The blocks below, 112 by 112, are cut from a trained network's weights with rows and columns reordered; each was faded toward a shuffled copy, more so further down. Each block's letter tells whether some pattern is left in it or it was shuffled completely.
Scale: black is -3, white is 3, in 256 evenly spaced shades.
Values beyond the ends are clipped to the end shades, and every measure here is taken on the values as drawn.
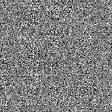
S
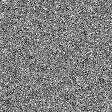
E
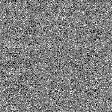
S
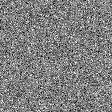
E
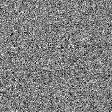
S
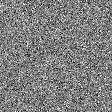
E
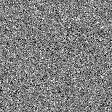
E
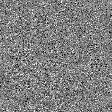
S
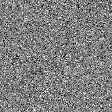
S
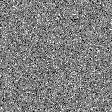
E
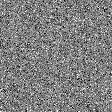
E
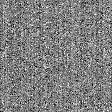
S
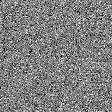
S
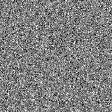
S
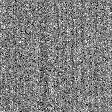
S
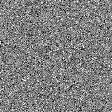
S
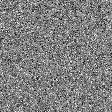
E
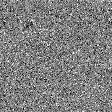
S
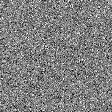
S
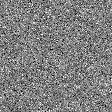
E
